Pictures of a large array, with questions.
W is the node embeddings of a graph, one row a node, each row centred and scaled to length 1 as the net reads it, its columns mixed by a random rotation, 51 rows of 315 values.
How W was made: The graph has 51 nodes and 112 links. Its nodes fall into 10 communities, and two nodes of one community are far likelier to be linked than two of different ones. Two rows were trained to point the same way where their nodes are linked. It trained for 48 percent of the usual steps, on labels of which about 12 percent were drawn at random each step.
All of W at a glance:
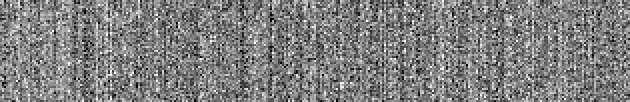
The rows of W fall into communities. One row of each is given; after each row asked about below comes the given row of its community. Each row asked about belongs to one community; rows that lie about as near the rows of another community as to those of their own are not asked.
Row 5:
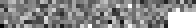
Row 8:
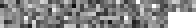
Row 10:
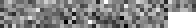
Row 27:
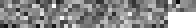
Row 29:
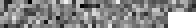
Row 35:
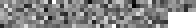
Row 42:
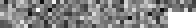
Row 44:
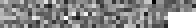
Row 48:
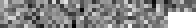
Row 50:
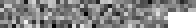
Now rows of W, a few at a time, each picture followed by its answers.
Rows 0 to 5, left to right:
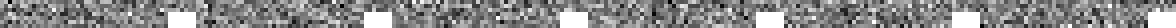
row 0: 42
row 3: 42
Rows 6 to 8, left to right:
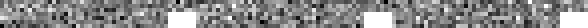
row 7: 10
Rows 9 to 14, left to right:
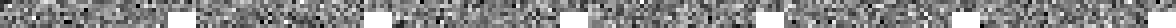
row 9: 10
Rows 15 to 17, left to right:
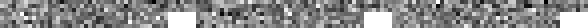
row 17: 44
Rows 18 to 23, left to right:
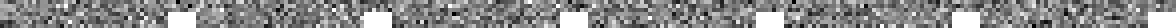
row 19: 5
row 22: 48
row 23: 50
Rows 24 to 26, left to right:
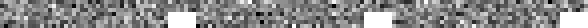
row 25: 10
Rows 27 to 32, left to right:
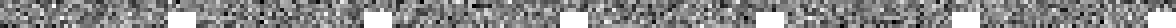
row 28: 42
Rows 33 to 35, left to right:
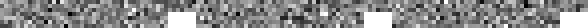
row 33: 35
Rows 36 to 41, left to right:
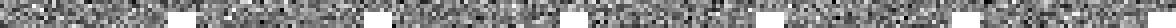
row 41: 29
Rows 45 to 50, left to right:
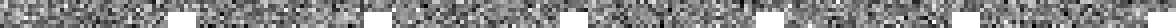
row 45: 5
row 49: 35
